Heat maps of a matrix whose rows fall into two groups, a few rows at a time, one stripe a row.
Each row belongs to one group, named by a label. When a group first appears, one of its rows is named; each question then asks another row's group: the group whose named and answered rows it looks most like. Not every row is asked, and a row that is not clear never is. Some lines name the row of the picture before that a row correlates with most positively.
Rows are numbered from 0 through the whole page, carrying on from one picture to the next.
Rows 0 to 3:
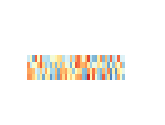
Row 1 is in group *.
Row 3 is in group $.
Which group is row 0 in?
*
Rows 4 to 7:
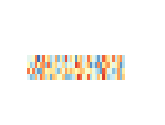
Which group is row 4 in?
$
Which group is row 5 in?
*
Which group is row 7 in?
*
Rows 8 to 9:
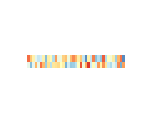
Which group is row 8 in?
$
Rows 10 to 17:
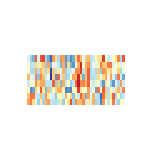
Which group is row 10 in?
*
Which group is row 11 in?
*
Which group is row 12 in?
*
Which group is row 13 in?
*
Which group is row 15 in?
*
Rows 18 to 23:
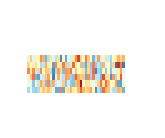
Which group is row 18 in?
*
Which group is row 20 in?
$
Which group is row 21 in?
$
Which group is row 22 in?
*
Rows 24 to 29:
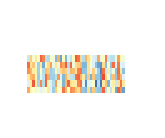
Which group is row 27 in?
$
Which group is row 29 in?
$
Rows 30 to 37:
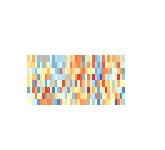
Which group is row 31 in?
$
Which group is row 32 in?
$
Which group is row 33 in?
$
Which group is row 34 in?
*
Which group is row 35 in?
$
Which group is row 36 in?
*
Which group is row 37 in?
$
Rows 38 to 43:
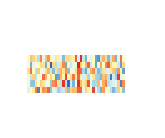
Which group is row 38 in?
$
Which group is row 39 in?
*
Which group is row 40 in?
$
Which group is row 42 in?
*
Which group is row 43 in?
$
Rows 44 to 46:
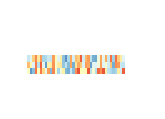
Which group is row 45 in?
*
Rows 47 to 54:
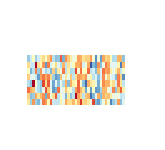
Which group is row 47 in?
$
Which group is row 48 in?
*
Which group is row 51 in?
$
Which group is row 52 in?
$
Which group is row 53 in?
*
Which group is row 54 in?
$
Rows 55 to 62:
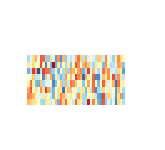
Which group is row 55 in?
*
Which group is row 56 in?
*
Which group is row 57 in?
$
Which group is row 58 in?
$
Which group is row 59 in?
$
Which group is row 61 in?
$
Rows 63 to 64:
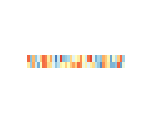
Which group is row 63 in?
$
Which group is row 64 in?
$
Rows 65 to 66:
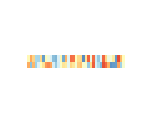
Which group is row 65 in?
$
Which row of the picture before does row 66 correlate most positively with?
64
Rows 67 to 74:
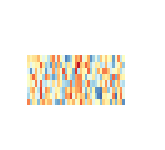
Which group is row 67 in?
*
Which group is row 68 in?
*
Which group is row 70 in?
$
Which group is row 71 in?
*
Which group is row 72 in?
$
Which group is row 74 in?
$
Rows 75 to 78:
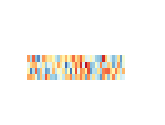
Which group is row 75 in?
$
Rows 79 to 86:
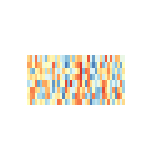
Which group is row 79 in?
*
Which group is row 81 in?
*
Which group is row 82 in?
*
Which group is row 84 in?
$
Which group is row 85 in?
$
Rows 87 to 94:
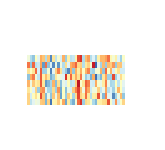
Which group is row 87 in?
*
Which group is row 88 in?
$
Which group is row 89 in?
*
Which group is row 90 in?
$
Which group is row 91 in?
*
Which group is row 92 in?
*
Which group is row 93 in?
*
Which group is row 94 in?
*
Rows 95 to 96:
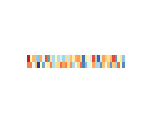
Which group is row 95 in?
$
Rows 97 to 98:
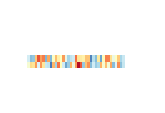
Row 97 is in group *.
